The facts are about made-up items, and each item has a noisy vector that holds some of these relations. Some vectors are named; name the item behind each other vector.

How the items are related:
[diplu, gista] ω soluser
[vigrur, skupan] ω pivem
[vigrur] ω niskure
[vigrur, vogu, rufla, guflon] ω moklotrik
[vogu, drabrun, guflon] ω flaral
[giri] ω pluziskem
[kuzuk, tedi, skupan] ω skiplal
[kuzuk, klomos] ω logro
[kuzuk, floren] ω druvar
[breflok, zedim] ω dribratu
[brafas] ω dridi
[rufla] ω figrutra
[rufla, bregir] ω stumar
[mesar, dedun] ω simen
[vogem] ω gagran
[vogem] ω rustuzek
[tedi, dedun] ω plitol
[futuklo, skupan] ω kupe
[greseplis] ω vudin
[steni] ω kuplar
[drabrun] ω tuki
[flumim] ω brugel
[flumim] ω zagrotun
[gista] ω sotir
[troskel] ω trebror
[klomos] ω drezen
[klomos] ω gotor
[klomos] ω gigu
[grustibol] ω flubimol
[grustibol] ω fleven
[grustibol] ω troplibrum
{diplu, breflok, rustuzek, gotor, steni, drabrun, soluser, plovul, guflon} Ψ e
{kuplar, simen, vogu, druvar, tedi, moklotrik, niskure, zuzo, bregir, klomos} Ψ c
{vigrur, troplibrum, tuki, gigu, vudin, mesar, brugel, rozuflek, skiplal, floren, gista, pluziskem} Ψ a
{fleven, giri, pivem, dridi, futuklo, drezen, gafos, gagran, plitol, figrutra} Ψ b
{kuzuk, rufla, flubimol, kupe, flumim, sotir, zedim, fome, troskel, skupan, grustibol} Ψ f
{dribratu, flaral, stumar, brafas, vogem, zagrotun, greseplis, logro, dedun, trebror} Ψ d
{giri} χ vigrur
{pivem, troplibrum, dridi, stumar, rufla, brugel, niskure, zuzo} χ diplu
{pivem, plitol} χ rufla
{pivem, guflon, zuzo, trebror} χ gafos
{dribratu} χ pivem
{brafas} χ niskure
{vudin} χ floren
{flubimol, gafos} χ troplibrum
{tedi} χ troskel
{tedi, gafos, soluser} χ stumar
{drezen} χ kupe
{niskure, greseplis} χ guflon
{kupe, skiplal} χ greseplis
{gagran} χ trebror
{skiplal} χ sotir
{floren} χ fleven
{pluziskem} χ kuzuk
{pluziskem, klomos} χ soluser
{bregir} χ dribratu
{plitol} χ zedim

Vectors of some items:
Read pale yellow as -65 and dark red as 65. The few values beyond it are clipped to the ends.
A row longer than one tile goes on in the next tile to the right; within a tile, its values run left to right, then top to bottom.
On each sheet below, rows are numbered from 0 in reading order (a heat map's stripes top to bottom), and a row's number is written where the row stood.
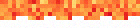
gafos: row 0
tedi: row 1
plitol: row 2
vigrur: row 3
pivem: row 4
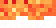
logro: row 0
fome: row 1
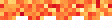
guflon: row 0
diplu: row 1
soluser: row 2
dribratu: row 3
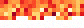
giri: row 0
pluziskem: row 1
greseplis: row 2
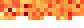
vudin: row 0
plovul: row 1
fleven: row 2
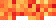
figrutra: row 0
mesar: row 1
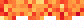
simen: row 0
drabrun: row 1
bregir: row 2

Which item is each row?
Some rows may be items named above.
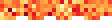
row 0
vudin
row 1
bregir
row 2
brafas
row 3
druvar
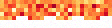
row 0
zagrotun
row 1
gista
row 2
greseplis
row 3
flumim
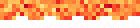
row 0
breflok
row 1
gotor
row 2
druvar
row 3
diplu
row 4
kupe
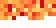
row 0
brugel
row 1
dribratu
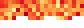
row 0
pluziskem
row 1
klomos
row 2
kuplar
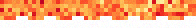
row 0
druvar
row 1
stumar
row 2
druvar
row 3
futuklo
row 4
gotor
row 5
dridi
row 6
gagran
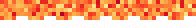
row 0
drezen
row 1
troplibrum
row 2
vogem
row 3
dribratu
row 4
dedun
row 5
tuki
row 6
dribratu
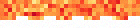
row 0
gigu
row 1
rustuzek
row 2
grustibol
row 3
flubimol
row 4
simen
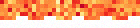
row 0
floren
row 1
vogu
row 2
steni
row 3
rufla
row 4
druvar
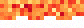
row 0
zedim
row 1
sotir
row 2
flaral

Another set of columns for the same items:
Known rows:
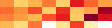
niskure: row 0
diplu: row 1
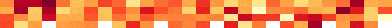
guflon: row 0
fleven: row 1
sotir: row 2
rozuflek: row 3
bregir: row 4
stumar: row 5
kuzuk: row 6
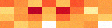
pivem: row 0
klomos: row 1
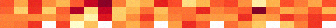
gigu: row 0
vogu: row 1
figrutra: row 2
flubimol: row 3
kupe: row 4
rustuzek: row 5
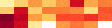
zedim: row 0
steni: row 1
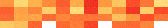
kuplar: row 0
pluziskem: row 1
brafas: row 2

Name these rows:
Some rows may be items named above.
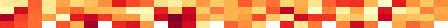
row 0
dribratu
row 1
stumar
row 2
mesar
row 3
zedim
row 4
giri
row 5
bregir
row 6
dedun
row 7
plitol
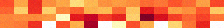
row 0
gigu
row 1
stumar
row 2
soluser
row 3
gotor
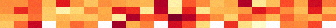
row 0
logro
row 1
plitol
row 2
rufla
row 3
breflok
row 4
futuklo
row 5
tuki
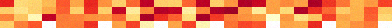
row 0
simen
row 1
gigu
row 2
gista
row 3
gista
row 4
floren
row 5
flaral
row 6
drezen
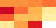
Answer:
druvar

